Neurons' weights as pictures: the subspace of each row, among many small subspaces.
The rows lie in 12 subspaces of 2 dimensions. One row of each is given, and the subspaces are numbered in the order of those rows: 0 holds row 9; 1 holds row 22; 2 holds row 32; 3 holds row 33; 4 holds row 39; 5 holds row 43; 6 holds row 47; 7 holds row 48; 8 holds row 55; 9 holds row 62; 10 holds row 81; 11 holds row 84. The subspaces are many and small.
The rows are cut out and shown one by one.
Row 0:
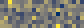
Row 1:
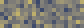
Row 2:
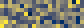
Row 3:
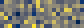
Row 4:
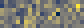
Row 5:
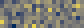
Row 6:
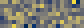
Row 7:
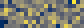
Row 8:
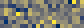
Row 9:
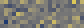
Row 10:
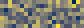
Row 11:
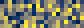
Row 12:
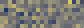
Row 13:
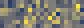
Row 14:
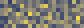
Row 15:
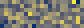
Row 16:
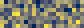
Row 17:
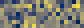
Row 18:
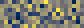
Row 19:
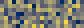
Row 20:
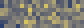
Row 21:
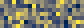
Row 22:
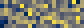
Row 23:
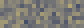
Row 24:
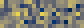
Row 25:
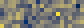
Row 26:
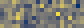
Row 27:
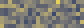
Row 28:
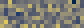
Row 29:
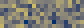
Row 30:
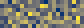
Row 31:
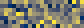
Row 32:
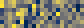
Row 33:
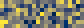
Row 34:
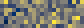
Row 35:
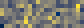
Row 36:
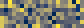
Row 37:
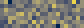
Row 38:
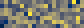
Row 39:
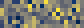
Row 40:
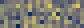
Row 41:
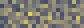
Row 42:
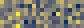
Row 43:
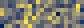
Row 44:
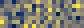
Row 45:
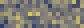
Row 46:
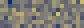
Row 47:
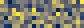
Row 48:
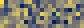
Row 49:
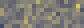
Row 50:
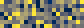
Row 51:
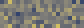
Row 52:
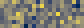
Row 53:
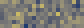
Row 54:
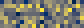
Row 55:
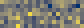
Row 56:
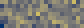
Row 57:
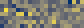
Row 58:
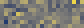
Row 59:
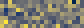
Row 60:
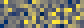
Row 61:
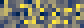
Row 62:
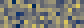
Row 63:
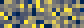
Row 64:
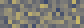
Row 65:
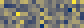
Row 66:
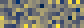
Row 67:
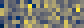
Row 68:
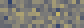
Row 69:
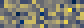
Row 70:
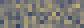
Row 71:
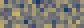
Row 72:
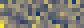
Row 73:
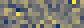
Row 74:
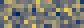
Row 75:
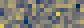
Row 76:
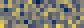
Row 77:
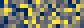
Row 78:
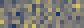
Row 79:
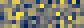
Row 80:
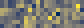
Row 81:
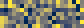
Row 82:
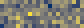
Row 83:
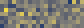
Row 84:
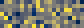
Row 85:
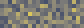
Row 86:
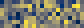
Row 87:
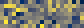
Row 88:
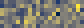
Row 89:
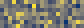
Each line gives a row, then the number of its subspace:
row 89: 9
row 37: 11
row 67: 4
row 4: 2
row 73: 7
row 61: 7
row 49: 5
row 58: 0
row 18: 4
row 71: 6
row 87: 0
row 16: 6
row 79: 5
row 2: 1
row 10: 10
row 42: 3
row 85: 4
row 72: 8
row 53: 10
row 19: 9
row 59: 3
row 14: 4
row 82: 8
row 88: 2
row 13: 10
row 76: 6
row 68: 6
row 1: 11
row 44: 2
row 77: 7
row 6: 10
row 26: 5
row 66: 5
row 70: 8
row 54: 7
